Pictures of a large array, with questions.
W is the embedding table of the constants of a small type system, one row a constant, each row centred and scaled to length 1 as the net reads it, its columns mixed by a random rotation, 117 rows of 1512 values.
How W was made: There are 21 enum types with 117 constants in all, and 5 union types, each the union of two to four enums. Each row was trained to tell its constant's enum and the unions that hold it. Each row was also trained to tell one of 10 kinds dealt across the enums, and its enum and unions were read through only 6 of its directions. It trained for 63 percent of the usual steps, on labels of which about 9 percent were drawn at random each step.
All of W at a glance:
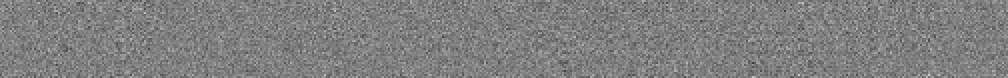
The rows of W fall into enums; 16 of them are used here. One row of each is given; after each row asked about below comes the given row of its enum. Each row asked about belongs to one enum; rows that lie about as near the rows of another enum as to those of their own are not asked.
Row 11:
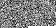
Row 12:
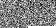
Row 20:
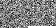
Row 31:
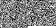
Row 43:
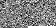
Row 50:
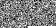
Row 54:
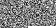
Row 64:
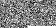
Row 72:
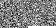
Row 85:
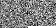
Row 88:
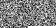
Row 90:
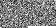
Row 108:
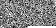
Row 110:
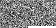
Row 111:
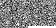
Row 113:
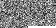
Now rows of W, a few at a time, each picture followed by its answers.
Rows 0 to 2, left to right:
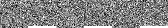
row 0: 31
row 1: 90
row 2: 72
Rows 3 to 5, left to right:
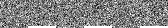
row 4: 20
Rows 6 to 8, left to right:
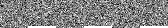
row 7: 12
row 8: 54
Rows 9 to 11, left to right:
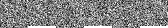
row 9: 108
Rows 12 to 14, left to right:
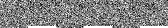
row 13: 108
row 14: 54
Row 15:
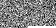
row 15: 11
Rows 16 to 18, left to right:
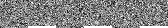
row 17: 11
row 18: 90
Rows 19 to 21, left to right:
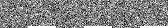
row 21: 20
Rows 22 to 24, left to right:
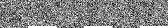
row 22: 20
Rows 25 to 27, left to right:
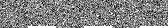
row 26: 11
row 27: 64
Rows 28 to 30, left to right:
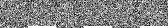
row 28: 72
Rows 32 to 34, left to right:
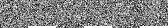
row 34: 88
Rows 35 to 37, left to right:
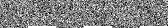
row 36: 64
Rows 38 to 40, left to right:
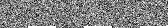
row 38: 54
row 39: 108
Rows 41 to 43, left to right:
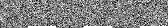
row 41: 50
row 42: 108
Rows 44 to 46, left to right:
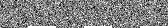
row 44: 90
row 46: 50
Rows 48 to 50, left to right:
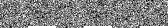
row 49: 64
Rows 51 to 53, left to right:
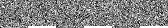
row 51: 20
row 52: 110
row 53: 31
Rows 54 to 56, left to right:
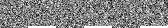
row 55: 113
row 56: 113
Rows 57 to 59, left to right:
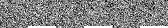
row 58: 85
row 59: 54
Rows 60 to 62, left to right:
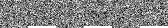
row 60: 85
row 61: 64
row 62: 50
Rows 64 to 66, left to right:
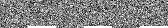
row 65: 54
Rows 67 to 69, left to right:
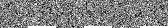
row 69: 110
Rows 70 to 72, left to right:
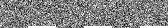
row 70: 12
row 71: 108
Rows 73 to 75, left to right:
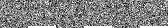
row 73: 11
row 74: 85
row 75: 64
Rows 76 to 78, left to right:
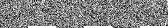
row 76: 50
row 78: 90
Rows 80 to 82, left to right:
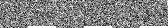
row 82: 90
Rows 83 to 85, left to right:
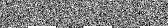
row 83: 110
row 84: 108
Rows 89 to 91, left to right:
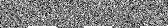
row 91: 12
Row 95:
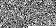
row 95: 12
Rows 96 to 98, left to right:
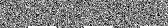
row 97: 85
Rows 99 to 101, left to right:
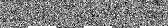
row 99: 11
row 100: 90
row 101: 64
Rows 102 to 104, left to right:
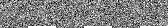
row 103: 50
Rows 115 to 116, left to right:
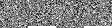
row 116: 54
